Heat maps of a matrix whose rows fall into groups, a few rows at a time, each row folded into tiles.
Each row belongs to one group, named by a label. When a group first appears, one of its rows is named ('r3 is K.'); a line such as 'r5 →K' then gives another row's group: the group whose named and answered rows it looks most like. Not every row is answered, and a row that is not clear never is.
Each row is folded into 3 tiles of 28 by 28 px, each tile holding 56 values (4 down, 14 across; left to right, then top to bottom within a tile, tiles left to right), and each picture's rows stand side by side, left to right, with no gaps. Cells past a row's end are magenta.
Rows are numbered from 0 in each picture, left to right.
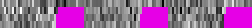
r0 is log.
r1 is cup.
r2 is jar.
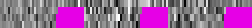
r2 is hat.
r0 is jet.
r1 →jar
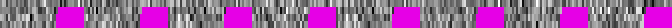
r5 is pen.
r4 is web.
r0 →pen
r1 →jar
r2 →web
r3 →jet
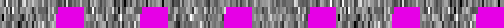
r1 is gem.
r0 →log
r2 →hat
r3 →pen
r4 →log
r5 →gem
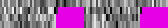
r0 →log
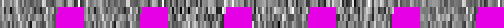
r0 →pen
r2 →jar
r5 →pen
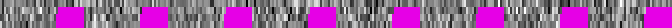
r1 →web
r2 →cup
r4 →gem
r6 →log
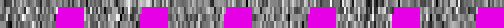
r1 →jar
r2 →cup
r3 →jet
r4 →gem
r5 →hat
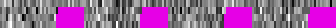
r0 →web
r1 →gem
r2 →jar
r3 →gem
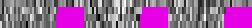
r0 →cup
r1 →jet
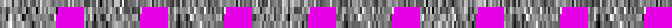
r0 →web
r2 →hat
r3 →jet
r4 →hat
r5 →jar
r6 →hat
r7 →hat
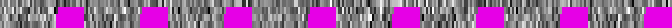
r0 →log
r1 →cup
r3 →pen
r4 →jar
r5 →log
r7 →cup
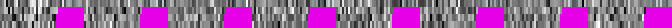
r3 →cup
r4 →log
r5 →hat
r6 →cup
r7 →web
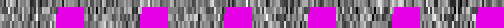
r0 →gem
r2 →pen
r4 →jar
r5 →gem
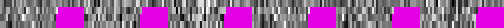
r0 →hat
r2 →jet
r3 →hat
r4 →hat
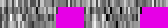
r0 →web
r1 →web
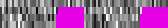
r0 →web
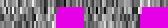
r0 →log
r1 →jar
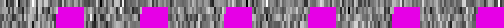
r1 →hat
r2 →cup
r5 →pen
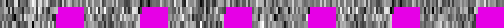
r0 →jet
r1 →log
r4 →log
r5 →jar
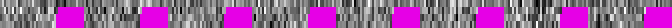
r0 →log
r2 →jar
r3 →log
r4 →jet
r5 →jet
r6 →gem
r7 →hat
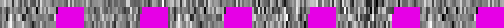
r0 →web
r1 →pen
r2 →web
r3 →jar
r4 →gem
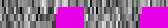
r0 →jar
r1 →jar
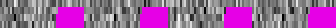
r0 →jet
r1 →pen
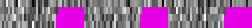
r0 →gem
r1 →cup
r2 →gem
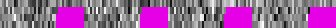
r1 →log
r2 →jar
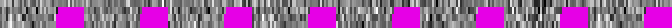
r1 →pen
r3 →web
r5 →hat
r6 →gem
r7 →web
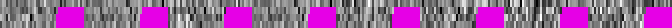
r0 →pen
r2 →web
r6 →gem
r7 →log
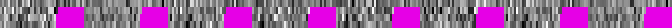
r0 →log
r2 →log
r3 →hat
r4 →hat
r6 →log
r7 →cup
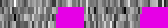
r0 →jet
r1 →pen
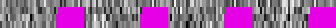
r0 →pen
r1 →web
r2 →log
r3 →jet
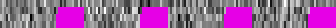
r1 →log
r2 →hat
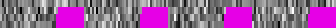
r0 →jar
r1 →jar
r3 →cup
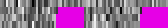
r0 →gem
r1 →web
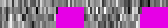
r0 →web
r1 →log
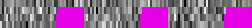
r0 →cup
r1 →jar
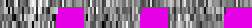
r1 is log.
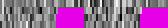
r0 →pen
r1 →jet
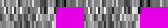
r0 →log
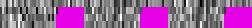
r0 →web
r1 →gem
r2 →gem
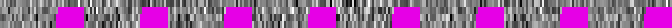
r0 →jet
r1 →log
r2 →hat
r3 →cup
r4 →jet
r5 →pen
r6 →hat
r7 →pen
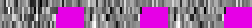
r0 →gem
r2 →web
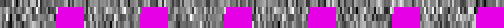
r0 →hat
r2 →hat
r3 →cup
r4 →jar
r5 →log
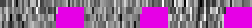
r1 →jet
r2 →gem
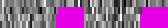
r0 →pen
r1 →gem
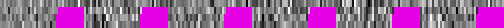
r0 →jet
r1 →hat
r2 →cup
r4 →gem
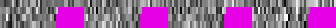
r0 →hat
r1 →jar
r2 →jar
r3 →jar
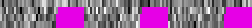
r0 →jar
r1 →log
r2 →cup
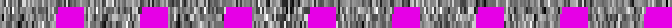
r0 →log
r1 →log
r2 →hat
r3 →gem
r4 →cup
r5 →log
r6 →pen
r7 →cup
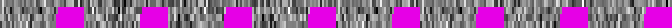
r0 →pen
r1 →gem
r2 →hat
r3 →hat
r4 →pen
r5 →pen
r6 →jet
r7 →cup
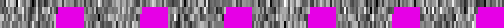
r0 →gem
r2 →hat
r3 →jet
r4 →gem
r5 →log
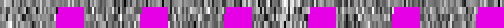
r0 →web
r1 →gem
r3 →jet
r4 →hat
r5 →cup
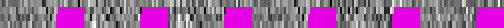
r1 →web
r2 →web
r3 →cup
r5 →pen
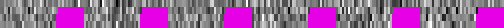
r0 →jet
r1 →gem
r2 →pen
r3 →web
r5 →web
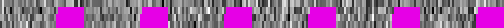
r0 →pen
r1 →cup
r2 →cup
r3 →jet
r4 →gem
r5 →jar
